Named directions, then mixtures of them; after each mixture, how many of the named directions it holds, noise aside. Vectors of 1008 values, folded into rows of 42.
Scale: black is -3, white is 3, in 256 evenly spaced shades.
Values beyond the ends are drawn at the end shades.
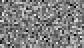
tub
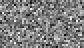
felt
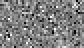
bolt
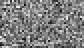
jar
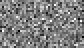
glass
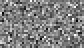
two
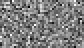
three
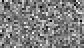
three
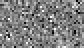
one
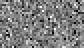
one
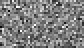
two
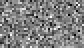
three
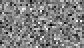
three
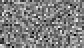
one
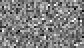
one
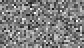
one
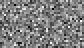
three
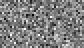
two
